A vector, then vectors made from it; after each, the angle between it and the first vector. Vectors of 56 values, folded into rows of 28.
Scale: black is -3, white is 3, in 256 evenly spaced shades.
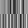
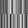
nearly opposite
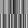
nearly parallel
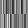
orthogonal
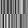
partly aligned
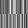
nearly opposite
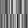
nearly opposite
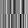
nearly parallel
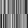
orthogonal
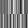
nearly opposite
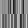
nearly parallel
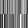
partly opposed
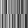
orthogonal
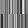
partly opposed
